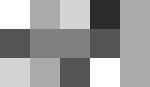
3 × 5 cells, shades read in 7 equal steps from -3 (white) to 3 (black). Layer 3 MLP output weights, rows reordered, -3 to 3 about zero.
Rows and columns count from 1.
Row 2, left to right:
1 0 0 1 -1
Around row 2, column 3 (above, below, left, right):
-2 1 0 1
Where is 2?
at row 1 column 4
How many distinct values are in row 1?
4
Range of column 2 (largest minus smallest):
1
